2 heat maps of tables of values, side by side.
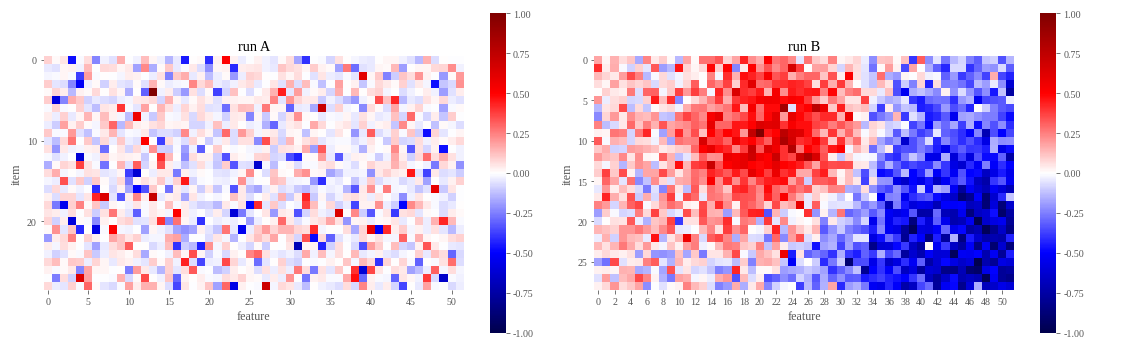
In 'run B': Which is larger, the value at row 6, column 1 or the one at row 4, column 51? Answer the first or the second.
the first
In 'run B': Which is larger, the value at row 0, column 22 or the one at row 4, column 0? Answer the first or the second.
the first
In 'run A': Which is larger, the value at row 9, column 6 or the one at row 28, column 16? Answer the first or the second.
the first
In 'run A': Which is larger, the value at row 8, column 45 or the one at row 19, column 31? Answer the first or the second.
the first
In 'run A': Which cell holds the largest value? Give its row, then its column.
4, 13
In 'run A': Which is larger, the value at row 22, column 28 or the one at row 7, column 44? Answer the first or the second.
the first
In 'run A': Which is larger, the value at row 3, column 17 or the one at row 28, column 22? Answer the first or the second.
the second
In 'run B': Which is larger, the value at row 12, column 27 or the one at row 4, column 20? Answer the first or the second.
the first
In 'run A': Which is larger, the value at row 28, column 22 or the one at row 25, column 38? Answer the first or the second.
the first
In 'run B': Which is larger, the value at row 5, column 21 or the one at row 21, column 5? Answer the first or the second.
the first
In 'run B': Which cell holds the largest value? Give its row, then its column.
9, 20
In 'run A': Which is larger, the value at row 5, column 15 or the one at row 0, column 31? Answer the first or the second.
the first
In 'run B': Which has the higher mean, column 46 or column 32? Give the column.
32
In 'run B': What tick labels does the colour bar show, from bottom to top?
-1.00, -0.75, -0.50, -0.25, 0.00, 0.25, 0.50, 0.75, 1.00
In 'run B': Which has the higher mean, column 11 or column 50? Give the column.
11
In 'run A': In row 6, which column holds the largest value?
34
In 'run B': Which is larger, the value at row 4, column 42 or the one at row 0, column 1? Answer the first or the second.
the second
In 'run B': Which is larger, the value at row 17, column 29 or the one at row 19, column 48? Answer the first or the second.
the first
